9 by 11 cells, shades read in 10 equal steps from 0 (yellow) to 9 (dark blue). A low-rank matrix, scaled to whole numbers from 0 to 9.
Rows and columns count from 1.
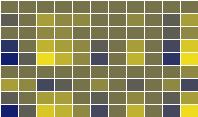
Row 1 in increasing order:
5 5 5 5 5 5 5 5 5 5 5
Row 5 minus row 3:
4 1 -4 -2 -1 2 0 -3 0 2 -4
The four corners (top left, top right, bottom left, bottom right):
5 5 9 0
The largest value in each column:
9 6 7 6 5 7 5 6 5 8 7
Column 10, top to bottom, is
5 6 6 7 8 5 4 6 7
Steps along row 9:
down down up up up down down up up down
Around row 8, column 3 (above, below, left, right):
7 1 5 3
